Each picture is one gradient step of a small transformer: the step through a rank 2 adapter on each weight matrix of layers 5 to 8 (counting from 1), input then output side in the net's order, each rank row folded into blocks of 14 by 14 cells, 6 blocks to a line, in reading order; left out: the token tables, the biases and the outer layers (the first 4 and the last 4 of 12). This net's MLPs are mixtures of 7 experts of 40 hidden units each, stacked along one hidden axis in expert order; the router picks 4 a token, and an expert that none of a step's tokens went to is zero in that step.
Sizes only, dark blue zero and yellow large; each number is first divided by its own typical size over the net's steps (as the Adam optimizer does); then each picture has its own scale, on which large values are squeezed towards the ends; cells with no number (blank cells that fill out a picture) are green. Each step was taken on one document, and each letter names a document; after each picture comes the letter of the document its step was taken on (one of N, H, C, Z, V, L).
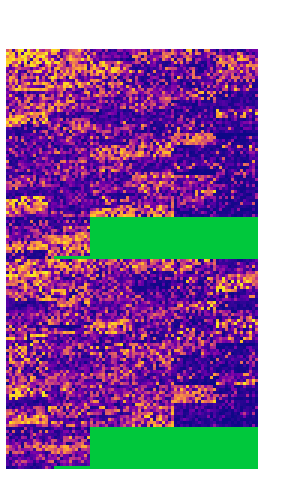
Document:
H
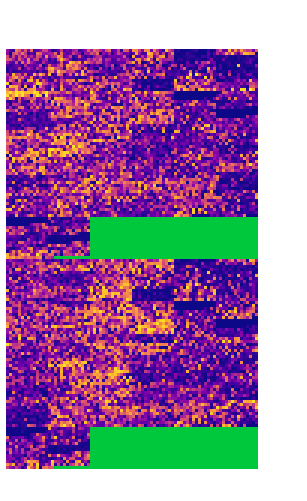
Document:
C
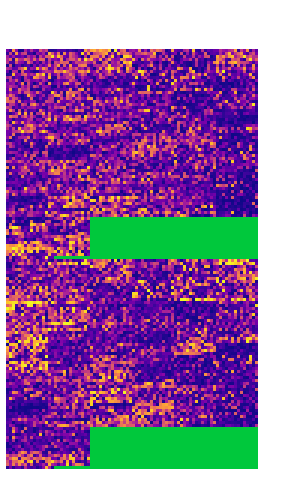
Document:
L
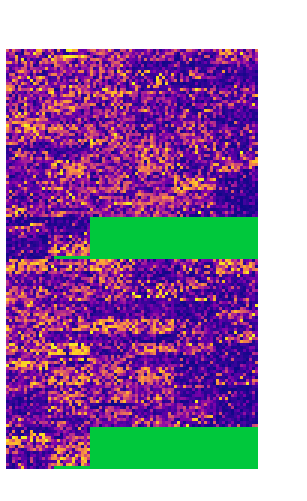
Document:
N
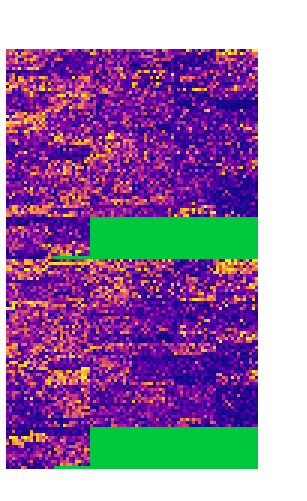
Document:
N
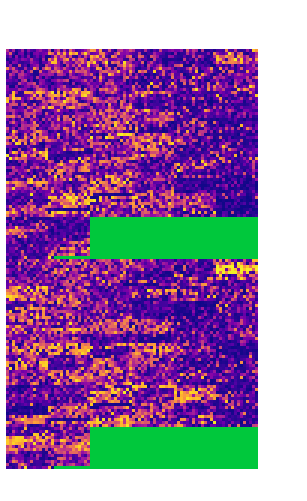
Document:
L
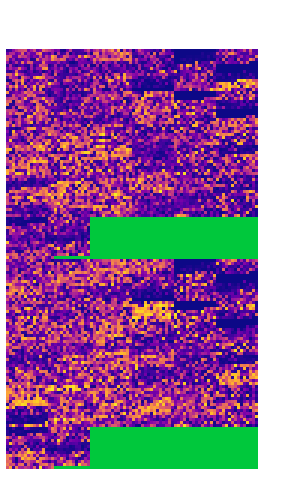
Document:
C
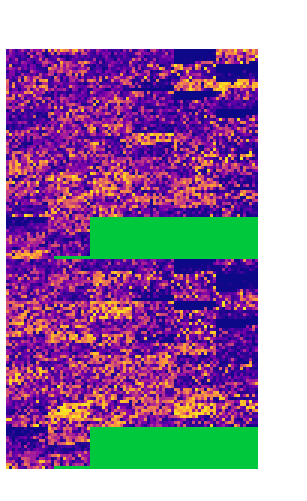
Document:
C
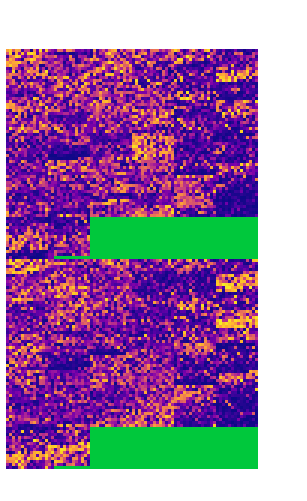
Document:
H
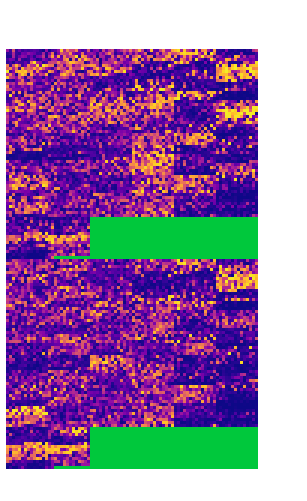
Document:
H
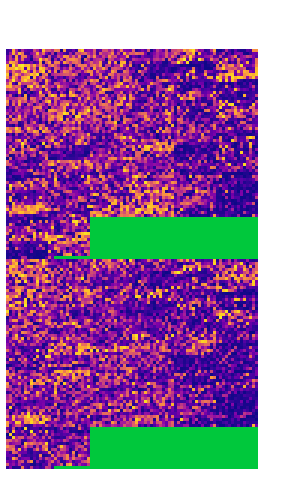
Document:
H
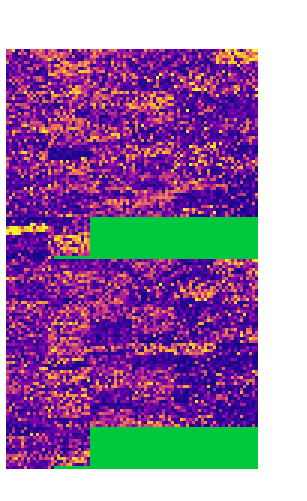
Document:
N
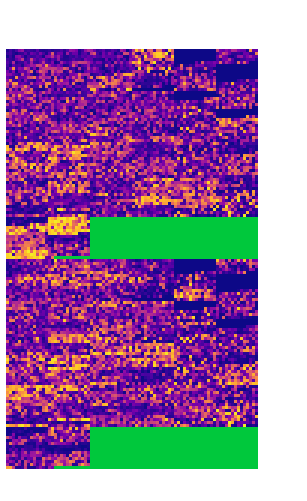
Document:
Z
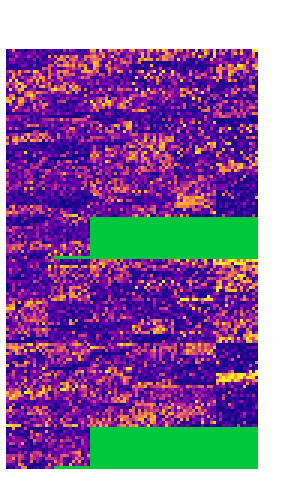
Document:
L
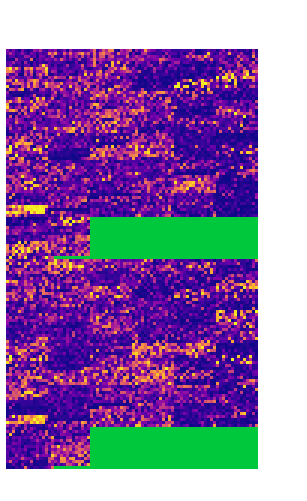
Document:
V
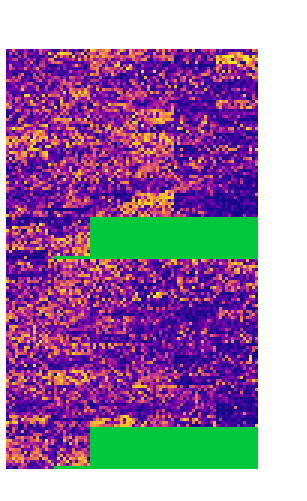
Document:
L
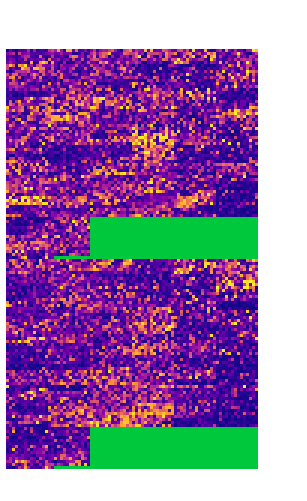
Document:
V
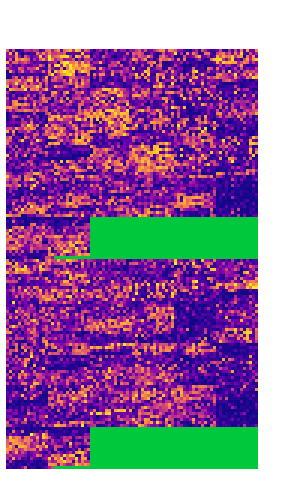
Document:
L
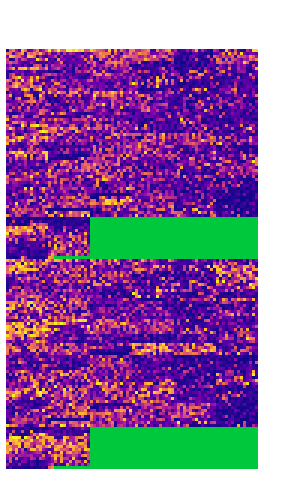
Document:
N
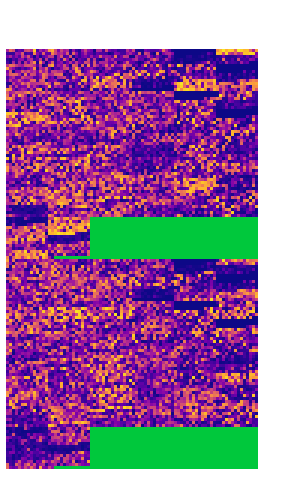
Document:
C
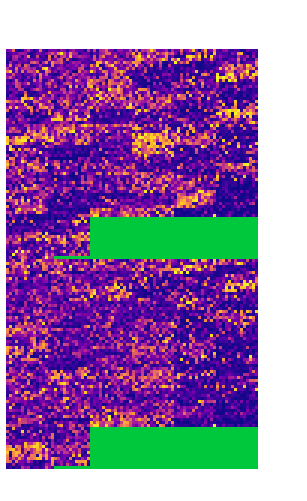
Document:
V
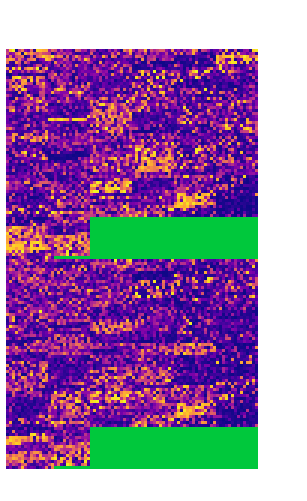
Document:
L
